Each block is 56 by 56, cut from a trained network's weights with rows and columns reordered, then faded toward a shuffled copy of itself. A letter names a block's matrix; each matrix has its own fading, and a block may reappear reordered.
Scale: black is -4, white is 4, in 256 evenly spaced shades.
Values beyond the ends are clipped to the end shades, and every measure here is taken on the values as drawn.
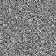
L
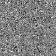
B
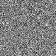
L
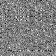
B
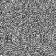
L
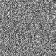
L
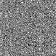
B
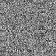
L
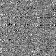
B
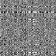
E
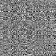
E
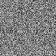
L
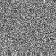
L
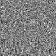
L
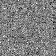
B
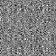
E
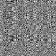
E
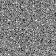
B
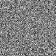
L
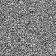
L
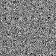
B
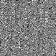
B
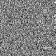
L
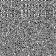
B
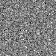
B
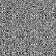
E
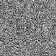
L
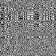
E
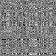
E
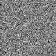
L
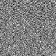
L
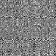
E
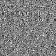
B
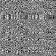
E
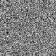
L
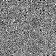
B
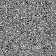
B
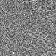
L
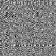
E
